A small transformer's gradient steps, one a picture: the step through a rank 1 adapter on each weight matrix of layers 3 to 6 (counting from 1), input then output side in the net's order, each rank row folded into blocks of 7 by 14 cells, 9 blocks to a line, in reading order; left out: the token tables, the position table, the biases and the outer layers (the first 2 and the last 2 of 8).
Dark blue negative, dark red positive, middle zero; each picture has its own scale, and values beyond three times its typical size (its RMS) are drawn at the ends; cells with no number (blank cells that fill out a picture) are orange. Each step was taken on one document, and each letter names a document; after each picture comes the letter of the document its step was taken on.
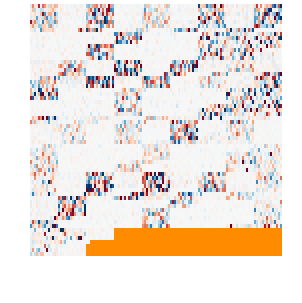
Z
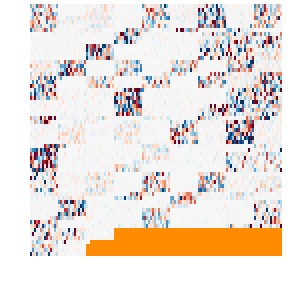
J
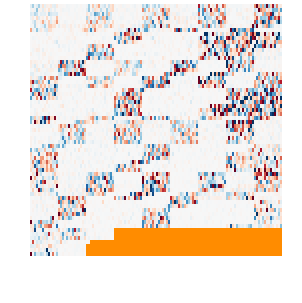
J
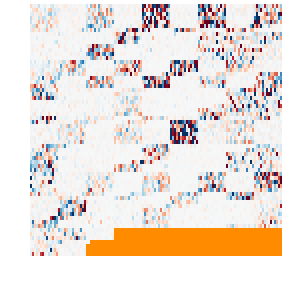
Z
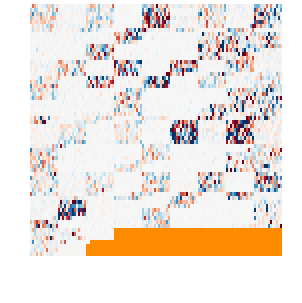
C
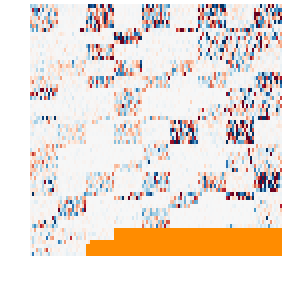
Z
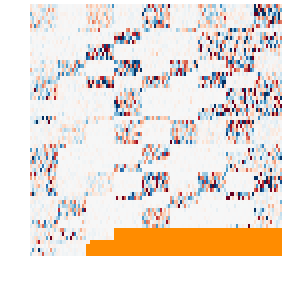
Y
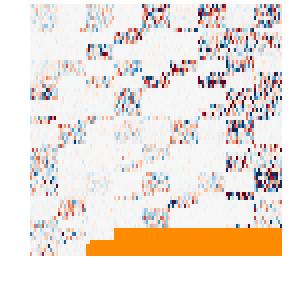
C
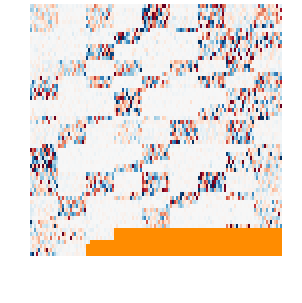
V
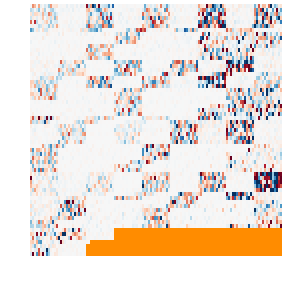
V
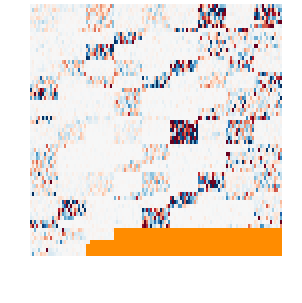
Z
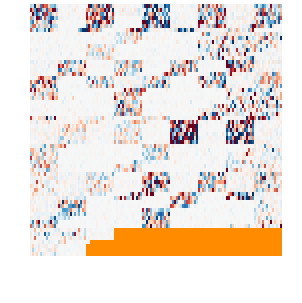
Z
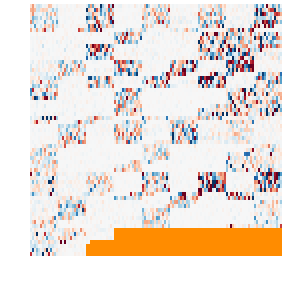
V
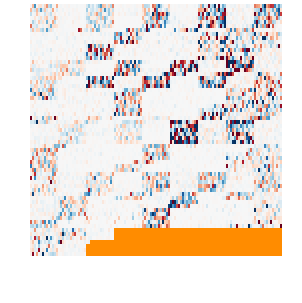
Y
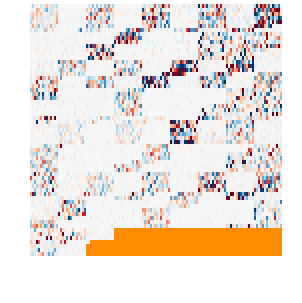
Y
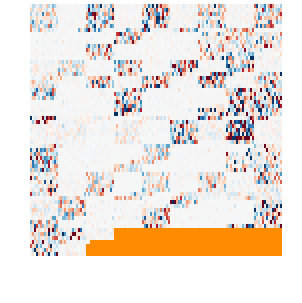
V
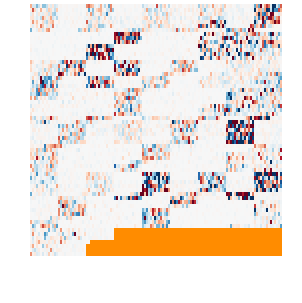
J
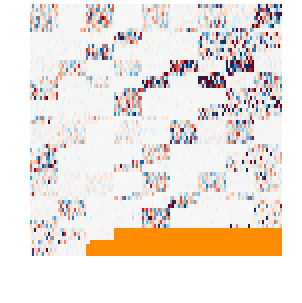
Y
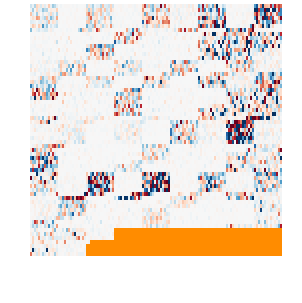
J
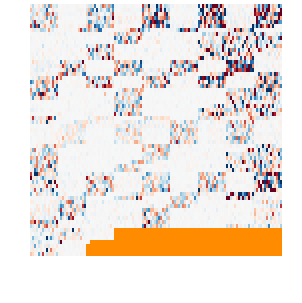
V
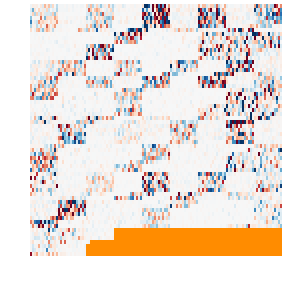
J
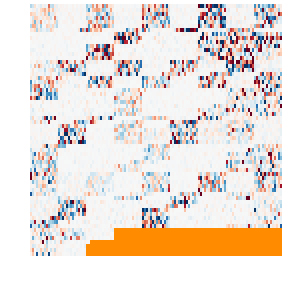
V
